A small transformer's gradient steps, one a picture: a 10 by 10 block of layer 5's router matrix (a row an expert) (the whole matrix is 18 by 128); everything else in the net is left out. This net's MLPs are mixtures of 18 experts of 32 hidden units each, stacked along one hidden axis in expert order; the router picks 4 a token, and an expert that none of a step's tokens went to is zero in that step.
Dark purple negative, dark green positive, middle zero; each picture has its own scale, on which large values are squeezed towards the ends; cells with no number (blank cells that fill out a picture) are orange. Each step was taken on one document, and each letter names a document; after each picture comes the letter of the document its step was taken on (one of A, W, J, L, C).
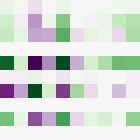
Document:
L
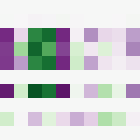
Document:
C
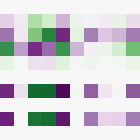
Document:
C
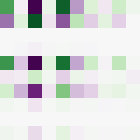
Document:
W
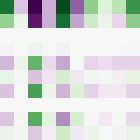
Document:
W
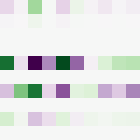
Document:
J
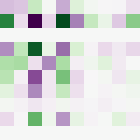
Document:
L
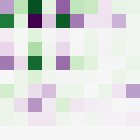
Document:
J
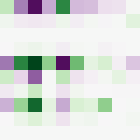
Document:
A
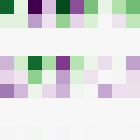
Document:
W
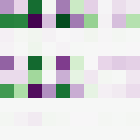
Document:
J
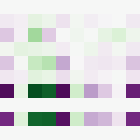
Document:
C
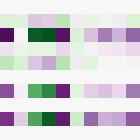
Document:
C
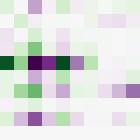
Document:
L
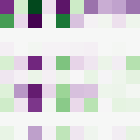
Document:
W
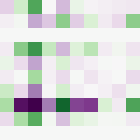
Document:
A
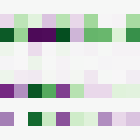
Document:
C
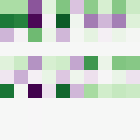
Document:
J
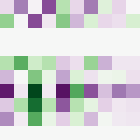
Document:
W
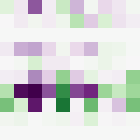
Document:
A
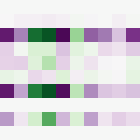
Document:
C
